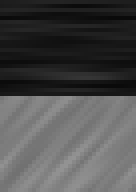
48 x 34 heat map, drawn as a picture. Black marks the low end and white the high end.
It is made of 2 by 1 panels. Panel 1,1: very low, streaked across, faint in contrast. Panel 2,1: middling, slanting up to the right, faint in contrast.
